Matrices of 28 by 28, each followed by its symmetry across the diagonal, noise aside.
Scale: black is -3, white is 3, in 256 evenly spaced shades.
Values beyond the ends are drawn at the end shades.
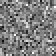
neither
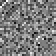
symmetric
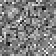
symmetric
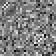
symmetric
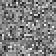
neither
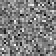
antisymmetric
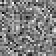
antisymmetric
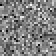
neither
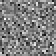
antisymmetric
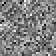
symmetric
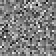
antisymmetric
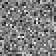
symmetric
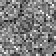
symmetric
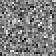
antisymmetric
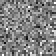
symmetric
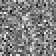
neither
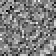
symmetric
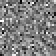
antisymmetric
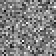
neither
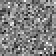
neither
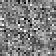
antisymmetric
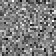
neither
